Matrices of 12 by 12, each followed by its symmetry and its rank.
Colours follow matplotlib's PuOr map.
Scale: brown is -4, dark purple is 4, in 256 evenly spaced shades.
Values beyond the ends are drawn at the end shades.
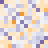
symmetric, full rank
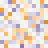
antisymmetric, full rank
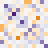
symmetric, full rank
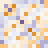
symmetric, full rank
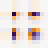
symmetric, rank one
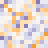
symmetric, full rank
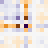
symmetric, rank two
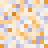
symmetric, full rank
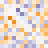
antisymmetric, full rank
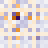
symmetric, rank two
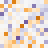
antisymmetric, full rank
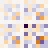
symmetric, rank two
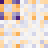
symmetric, rank two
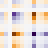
symmetric, rank one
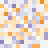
antisymmetric, full rank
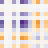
symmetric, rank one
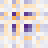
symmetric, rank two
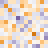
symmetric, full rank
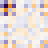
symmetric, rank two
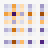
symmetric, rank one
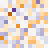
antisymmetric, full rank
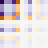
symmetric, rank one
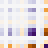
symmetric, rank one
